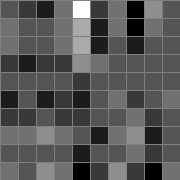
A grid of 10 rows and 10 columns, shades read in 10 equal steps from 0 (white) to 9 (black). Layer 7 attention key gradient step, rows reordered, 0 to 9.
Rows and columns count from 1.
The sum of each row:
57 58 59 62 61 66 64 56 62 61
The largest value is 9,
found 4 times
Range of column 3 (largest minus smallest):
4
